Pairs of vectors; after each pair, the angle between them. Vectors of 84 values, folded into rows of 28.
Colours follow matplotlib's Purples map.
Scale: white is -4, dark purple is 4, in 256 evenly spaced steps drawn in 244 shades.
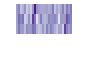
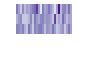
orthogonal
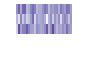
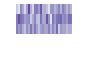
partly opposed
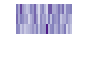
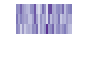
nearly parallel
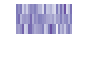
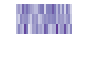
nearly opposite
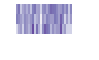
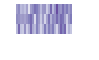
partly aligned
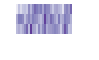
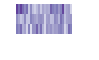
nearly opposite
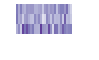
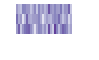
partly aligned
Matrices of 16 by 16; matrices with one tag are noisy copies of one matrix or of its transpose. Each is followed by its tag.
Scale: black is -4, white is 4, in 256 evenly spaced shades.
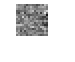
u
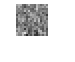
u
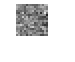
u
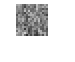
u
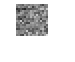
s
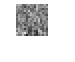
u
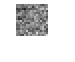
s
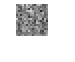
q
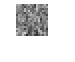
u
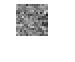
u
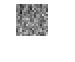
s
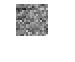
s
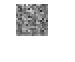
q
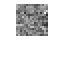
u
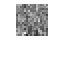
u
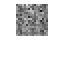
q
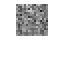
q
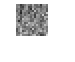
s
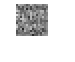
q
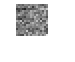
s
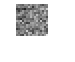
s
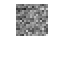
s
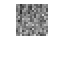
s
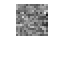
u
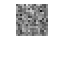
q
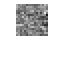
u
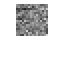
s
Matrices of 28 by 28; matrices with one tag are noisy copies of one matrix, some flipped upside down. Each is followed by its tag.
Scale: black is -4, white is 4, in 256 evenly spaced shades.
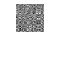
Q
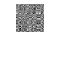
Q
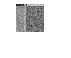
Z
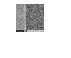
Z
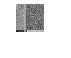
Z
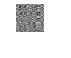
Q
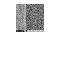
Z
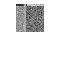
Z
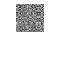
Q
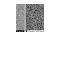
Z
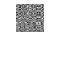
Q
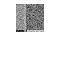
Z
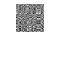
Q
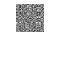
Q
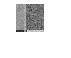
Z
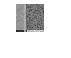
Z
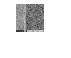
Z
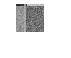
Z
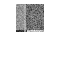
Z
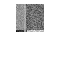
Z
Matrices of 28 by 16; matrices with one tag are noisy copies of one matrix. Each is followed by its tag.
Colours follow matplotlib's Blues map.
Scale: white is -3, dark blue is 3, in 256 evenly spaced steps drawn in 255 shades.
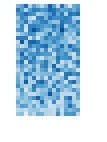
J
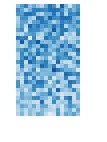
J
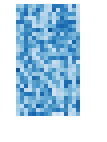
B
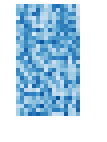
B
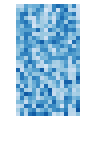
B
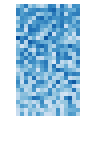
J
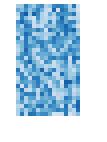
B
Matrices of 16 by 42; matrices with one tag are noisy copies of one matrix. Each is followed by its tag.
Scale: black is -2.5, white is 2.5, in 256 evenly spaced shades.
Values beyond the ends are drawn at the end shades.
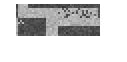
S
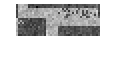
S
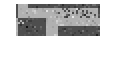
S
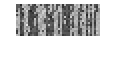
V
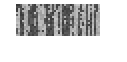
V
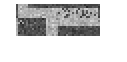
S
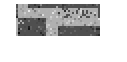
S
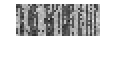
V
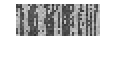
V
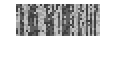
V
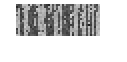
V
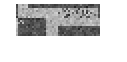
S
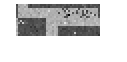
S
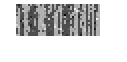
V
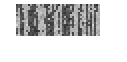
V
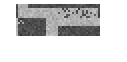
S
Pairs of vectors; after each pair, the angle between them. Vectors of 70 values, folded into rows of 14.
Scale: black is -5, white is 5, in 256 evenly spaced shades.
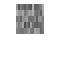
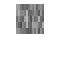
orthogonal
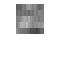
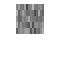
orthogonal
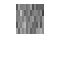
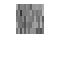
nearly opposite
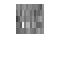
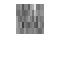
partly opposed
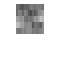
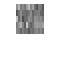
orthogonal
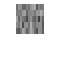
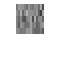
orthogonal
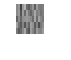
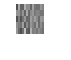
partly aligned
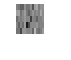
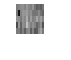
partly opposed
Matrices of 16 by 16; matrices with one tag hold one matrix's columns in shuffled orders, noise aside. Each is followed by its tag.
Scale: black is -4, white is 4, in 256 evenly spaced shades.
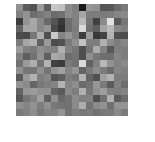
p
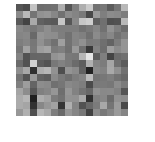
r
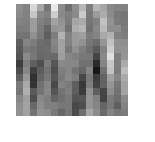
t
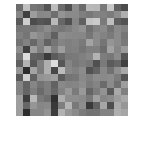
r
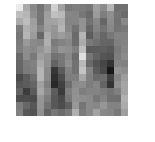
t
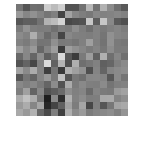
r
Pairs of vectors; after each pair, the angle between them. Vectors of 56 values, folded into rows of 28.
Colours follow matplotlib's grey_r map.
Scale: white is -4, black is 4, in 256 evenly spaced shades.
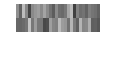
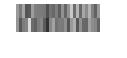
partly aligned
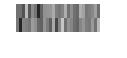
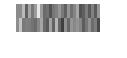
nearly opposite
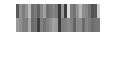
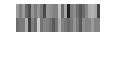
nearly opposite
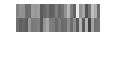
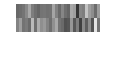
partly opposed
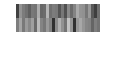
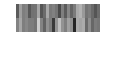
nearly parallel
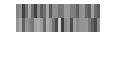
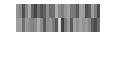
nearly parallel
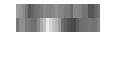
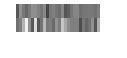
orthogonal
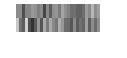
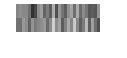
orthogonal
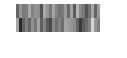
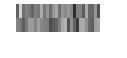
orthogonal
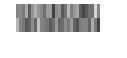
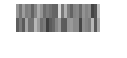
orthogonal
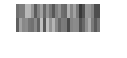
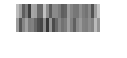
partly opposed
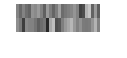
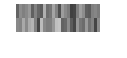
partly opposed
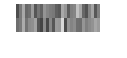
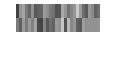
nearly parallel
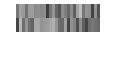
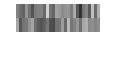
nearly opposite
